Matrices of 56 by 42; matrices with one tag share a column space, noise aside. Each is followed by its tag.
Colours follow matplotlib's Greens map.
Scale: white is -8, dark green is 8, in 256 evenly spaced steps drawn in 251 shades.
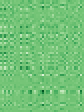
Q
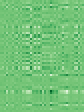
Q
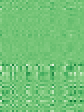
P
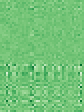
P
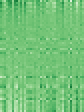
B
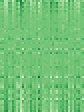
B
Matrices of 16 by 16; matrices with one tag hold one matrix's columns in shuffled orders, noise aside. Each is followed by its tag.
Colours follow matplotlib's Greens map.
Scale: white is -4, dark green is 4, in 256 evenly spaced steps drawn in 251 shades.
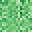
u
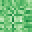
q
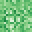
q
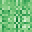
q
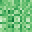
q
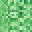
u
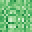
q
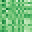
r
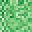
u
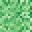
u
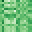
r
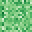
u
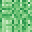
r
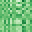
r
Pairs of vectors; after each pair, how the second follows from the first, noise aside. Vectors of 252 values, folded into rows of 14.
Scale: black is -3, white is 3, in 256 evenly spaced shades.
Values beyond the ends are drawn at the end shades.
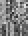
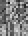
negated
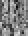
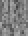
shrunk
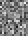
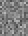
shrunk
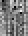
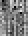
copied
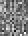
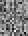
negated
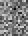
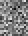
copied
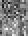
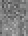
shrunk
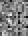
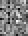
reversed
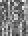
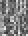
reversed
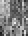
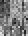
negated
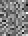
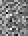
wrapped around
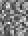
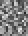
reversed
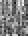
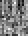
negated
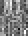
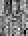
negated
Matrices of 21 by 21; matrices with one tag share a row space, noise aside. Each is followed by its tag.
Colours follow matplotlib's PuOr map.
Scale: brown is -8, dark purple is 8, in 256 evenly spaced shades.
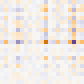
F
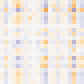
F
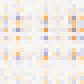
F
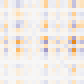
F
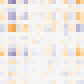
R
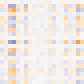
R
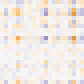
F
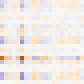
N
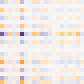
N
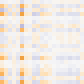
N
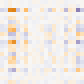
R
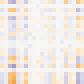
R
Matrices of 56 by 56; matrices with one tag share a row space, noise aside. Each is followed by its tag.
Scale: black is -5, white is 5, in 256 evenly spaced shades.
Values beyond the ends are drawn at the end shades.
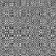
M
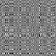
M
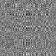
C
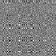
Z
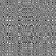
Z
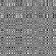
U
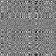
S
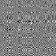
Z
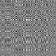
C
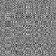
C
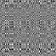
M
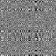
S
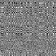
U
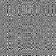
Z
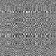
C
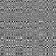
U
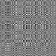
C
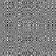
Z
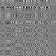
C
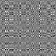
M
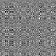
M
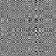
S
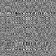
C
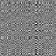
S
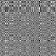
M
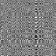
S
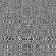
Z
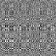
M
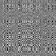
Z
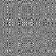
Z
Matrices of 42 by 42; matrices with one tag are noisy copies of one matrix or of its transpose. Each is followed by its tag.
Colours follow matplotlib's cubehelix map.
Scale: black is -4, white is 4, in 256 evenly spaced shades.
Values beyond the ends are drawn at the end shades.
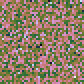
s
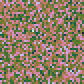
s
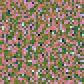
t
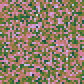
s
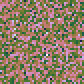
s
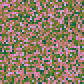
s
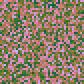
s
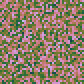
s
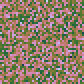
s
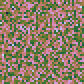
t
